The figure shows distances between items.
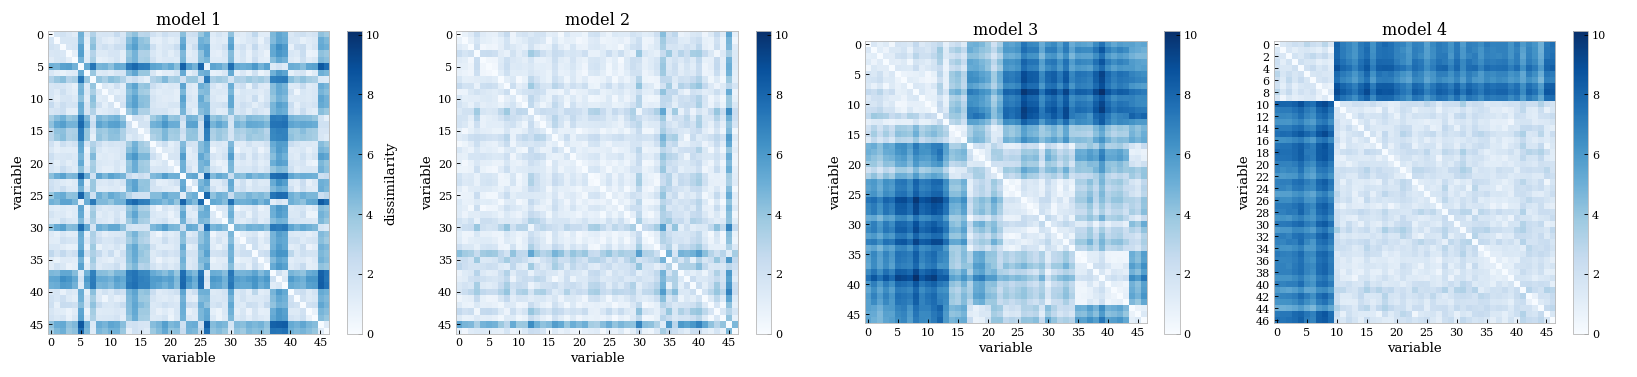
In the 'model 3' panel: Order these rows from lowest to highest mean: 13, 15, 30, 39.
15, 30, 13, 39
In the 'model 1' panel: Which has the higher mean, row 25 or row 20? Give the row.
25
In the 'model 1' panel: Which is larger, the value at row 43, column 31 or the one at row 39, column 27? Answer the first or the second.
the second
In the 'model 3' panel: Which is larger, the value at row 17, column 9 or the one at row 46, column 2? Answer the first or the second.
the first
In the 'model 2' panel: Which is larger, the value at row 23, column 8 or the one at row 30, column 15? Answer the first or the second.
the second
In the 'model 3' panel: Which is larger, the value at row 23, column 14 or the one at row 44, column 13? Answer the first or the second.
the second
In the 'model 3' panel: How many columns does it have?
47
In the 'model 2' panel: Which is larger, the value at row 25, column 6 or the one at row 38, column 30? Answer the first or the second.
the second
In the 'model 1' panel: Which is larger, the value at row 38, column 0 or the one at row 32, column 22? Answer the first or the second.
the first
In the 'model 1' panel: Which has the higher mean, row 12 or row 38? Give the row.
38
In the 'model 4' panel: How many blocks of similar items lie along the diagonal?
2
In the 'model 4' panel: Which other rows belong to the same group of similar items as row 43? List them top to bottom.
10, 11, 12, 13, 14, 15, 16, 17, 18, 19, 20, 21, 22, 23, 24, 25, 26, 27, 28, 29, 30, 31, 32, 33, 34, 35, 36, 37, 38, 39, 40, 41, 42, 44, 45, 46
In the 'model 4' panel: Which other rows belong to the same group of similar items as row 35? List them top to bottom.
10, 11, 12, 13, 14, 15, 16, 17, 18, 19, 20, 21, 22, 23, 24, 25, 26, 27, 28, 29, 30, 31, 32, 33, 34, 36, 37, 38, 39, 40, 41, 42, 43, 44, 45, 46
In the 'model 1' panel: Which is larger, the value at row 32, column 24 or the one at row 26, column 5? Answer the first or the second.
the first
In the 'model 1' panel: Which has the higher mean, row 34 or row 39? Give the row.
39
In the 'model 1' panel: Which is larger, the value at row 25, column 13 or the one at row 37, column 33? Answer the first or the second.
the second
